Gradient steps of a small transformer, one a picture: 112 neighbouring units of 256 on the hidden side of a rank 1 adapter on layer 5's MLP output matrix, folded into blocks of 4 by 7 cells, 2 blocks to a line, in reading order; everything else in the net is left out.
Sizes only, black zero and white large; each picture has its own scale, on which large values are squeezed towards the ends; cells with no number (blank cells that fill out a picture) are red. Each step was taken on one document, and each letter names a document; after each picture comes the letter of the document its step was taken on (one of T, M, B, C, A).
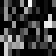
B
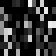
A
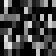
B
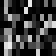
B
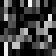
B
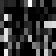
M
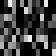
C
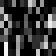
M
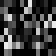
B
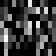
A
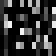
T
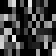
C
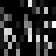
A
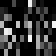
A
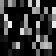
T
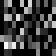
B
